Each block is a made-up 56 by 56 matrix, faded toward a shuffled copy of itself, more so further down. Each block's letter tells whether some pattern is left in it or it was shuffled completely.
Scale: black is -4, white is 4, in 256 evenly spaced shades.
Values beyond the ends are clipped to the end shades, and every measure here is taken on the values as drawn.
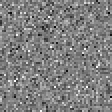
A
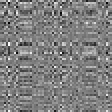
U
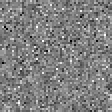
A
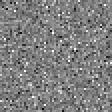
A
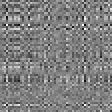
U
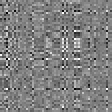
U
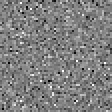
A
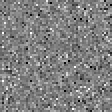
A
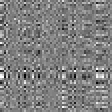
U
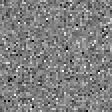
A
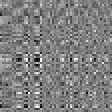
U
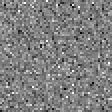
A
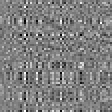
U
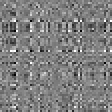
U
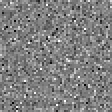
A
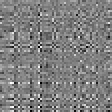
U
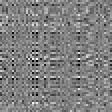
U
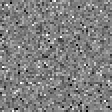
A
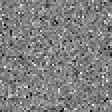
A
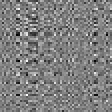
U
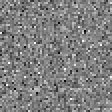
A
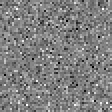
A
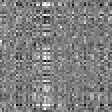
U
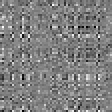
U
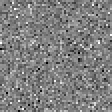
A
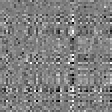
U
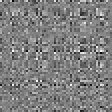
U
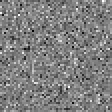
A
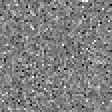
A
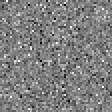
A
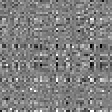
U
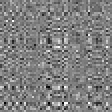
U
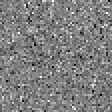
A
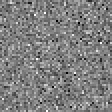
A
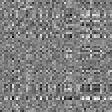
U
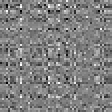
U
